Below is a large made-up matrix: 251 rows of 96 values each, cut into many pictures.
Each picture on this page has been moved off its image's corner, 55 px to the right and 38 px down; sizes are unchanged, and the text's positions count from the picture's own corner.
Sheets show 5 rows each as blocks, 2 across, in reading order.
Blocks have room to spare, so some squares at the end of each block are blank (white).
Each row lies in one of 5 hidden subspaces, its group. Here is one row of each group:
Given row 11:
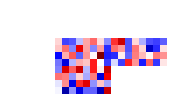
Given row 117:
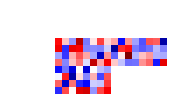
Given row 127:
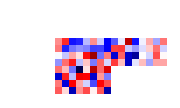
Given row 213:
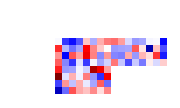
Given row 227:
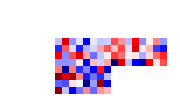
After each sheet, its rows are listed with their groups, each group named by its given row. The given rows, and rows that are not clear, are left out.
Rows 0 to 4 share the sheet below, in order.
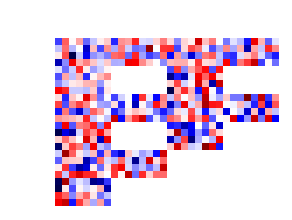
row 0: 213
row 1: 227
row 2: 227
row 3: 11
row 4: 213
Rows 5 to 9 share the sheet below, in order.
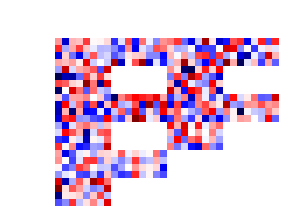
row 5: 227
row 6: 127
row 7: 213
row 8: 117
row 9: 213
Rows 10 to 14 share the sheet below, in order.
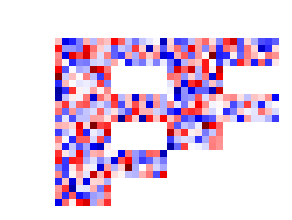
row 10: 213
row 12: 11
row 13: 213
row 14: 117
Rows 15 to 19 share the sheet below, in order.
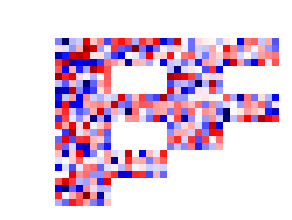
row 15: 213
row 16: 227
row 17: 117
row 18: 127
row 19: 227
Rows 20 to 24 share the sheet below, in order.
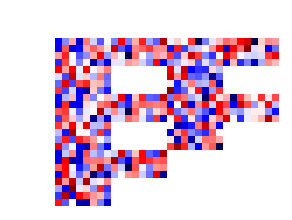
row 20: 117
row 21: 227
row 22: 117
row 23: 11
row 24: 117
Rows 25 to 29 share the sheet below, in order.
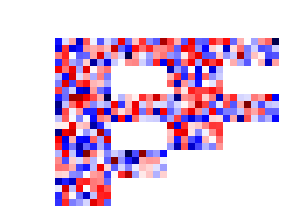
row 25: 117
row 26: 117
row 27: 213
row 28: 213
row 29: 227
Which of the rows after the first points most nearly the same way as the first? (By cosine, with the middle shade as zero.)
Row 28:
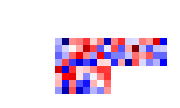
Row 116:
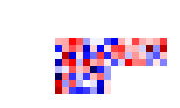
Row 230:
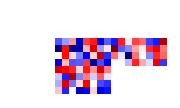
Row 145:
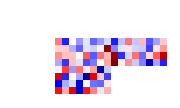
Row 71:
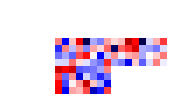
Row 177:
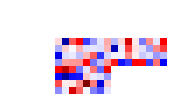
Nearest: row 230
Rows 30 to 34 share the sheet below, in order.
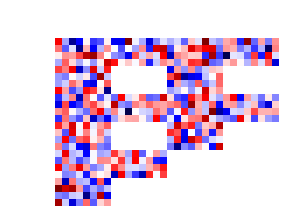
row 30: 127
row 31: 11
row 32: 117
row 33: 11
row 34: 227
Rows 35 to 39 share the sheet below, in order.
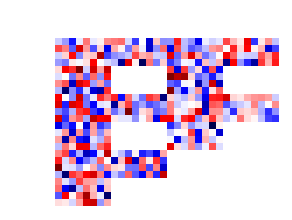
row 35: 11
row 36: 227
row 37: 117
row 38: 117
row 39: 213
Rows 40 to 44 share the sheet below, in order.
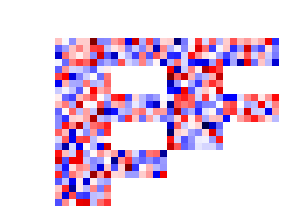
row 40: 11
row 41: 213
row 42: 11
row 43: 213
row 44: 117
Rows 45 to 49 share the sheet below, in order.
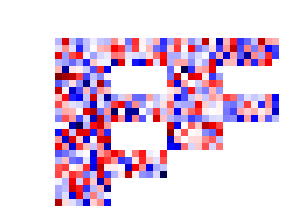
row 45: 227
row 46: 127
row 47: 127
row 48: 213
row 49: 117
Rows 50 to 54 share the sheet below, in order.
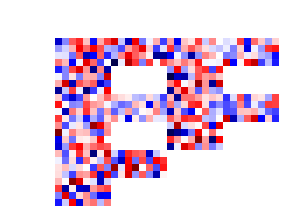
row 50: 127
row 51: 227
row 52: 213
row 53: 227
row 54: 127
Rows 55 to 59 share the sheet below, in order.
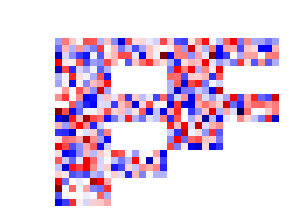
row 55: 213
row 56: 11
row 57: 213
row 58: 117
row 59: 213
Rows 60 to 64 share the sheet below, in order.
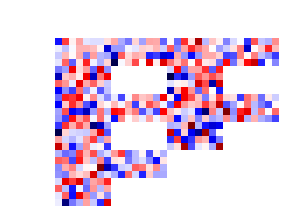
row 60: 127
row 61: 227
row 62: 213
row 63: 127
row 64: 11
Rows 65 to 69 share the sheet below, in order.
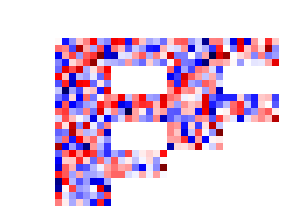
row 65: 11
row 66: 11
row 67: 117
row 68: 117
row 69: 213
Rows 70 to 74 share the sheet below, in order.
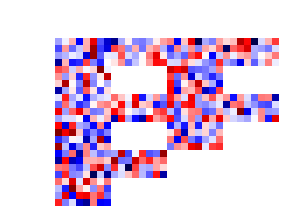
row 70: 117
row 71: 227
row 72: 227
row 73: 117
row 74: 117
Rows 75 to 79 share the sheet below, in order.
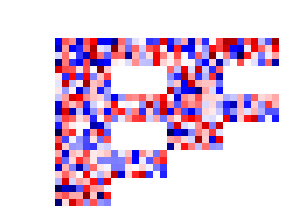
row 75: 117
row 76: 117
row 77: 213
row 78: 227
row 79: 227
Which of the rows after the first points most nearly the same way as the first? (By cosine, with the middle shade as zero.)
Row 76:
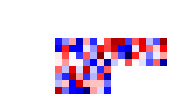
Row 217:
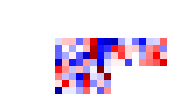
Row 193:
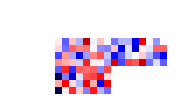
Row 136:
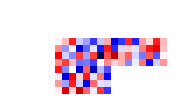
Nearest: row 193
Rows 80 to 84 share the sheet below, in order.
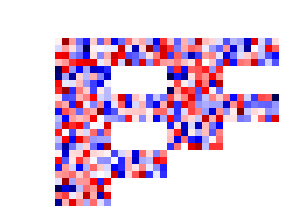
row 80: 213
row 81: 227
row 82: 11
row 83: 117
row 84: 227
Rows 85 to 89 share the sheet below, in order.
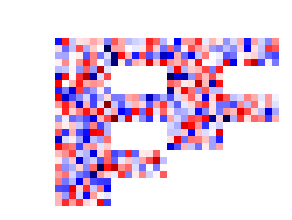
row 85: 127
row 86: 227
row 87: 127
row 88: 127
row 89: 11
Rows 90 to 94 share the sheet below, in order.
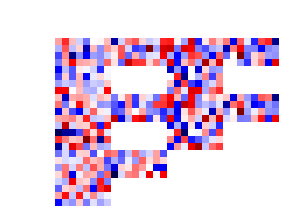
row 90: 213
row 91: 117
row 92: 227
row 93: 117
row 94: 127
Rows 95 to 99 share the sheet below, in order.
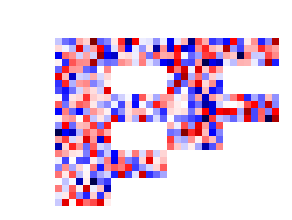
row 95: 11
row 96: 117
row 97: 227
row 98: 11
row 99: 11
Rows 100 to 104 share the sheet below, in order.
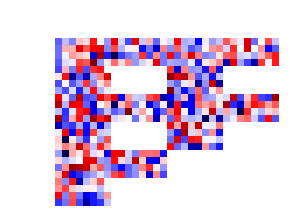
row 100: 11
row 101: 227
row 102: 117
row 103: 117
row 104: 213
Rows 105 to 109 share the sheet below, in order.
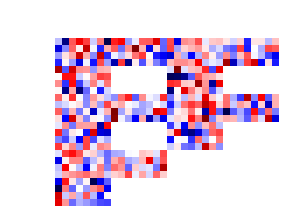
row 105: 213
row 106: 227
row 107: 127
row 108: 11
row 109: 213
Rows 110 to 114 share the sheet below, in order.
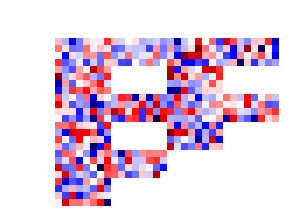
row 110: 213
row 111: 213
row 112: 11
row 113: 227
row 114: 11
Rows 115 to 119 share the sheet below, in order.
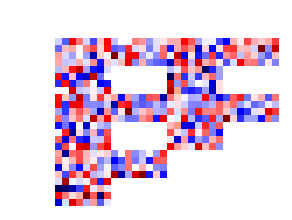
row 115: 127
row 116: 213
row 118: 127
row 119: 227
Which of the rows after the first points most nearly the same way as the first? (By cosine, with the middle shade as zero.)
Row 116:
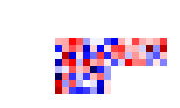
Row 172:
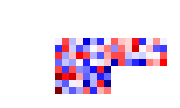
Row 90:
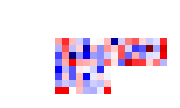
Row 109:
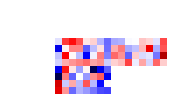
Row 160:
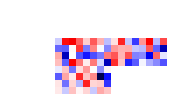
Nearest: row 109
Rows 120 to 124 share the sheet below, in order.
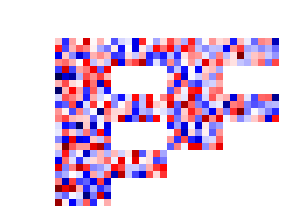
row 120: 227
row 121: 117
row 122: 11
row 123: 117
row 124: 227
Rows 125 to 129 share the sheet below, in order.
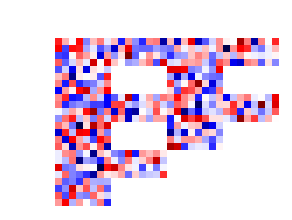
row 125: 117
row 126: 227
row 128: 213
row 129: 11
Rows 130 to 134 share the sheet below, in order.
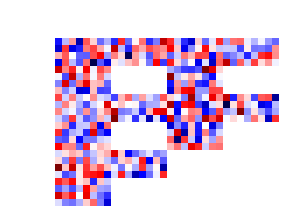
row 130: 117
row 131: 213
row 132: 127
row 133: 117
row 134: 213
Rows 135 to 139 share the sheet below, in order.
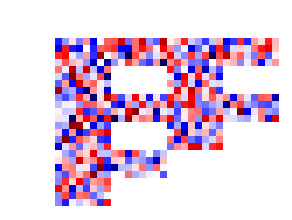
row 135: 117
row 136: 11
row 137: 127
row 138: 117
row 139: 11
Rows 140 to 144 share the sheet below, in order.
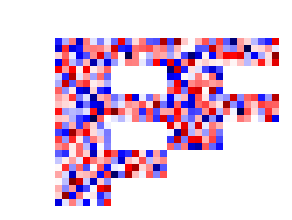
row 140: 117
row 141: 213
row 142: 11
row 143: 117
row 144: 127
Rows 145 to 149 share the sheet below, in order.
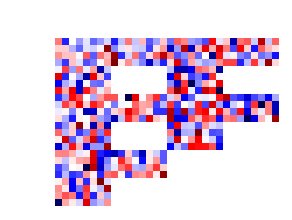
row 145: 127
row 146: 11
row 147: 127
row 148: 213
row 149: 117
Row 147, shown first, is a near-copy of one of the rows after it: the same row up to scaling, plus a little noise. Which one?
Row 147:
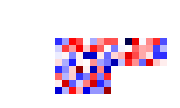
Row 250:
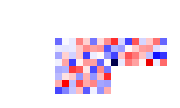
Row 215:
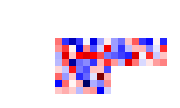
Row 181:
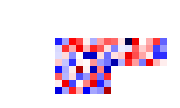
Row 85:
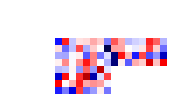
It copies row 181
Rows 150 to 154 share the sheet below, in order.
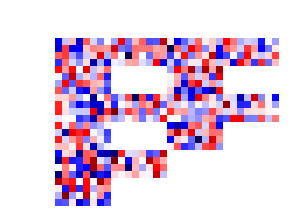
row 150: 117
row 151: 11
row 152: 11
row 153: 227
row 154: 117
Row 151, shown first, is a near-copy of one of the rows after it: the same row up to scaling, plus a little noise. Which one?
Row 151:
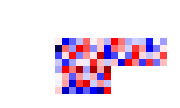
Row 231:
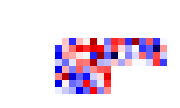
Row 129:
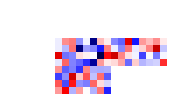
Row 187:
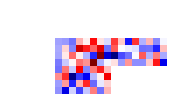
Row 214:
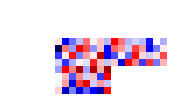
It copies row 214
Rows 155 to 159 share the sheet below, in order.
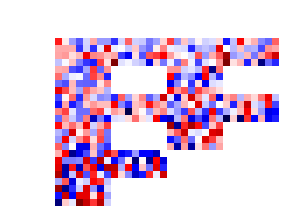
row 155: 127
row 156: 127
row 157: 117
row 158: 213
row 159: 213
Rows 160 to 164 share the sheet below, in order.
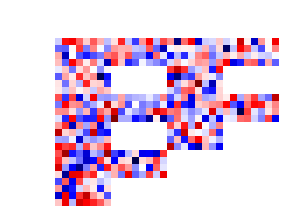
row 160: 127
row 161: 227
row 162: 127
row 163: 117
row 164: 213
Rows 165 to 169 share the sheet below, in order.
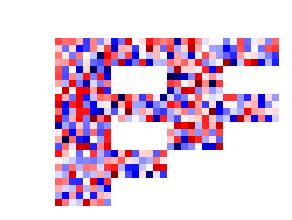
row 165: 11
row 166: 227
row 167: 117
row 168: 11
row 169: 127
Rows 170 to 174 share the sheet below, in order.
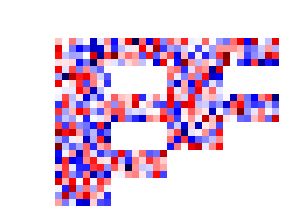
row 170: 11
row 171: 127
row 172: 227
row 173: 117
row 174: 117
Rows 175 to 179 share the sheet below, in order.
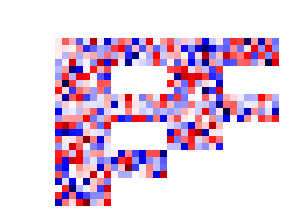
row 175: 127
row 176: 11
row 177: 227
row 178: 127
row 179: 117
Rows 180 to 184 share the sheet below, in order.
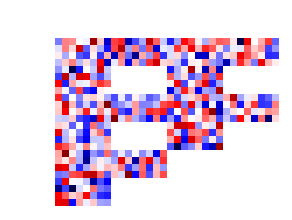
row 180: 127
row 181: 127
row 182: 127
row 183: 11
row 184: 213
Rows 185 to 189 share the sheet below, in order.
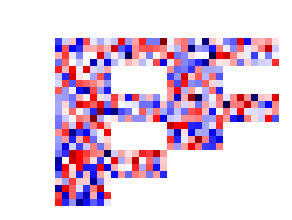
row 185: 117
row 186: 11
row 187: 11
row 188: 227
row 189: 213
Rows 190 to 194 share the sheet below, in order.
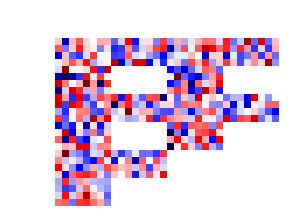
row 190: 227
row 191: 11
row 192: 117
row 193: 227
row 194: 213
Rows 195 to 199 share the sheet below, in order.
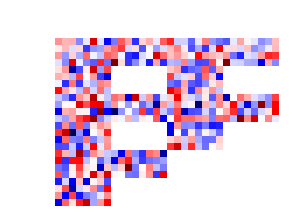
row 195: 127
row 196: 127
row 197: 11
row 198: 213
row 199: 117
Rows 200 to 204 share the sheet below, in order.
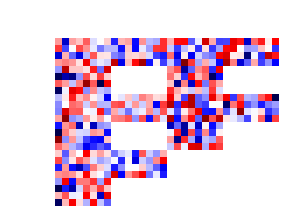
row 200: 227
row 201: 127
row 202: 213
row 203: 117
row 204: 227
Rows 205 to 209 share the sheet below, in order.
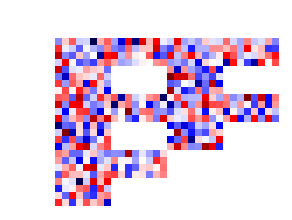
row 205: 11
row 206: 227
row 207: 117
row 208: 11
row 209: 127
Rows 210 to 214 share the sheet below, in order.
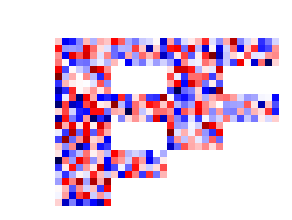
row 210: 213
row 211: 11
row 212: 117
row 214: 11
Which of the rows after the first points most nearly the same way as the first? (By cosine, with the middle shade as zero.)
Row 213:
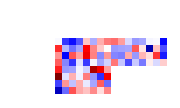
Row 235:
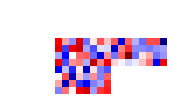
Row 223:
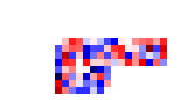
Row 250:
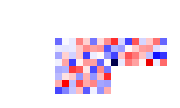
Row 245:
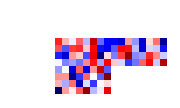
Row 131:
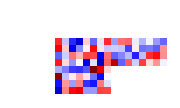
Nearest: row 131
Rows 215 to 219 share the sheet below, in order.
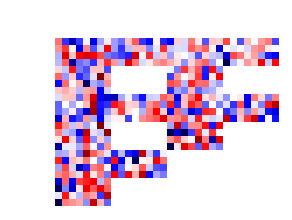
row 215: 127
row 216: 127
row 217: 117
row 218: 227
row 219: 227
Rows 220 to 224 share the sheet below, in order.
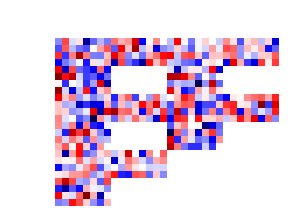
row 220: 227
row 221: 227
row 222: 11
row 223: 213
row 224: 227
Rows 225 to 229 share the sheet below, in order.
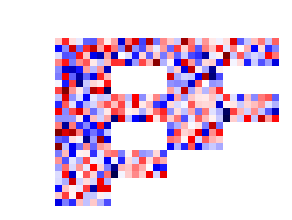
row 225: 11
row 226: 127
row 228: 127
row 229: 127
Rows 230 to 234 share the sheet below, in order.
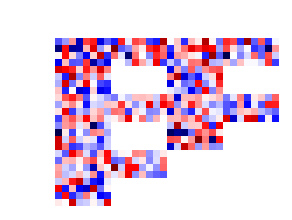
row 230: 117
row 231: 11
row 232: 213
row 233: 227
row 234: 127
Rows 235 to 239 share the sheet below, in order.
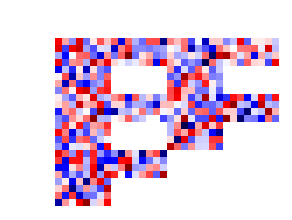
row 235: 117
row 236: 11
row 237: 11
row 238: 127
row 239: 117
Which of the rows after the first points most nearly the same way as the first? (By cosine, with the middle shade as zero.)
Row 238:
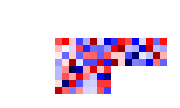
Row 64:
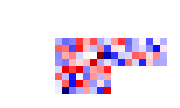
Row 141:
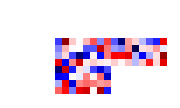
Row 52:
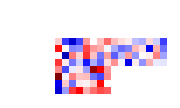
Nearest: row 141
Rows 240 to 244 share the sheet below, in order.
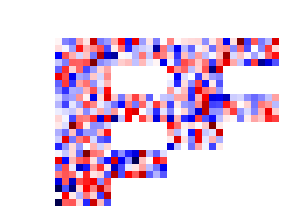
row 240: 11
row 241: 127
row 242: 127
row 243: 117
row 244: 227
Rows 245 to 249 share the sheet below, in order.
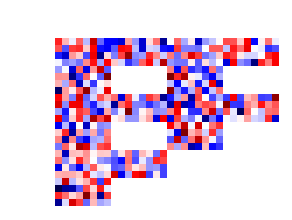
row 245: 117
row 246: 227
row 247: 117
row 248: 117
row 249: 227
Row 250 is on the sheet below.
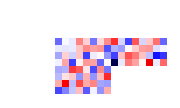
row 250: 127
